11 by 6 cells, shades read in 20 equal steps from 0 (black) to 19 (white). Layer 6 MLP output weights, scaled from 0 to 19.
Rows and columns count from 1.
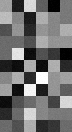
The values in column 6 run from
0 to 16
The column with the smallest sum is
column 2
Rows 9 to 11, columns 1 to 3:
1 6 8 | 3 8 16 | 8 6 13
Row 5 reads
8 17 1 6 4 0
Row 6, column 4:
1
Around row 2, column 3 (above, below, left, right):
16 3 10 13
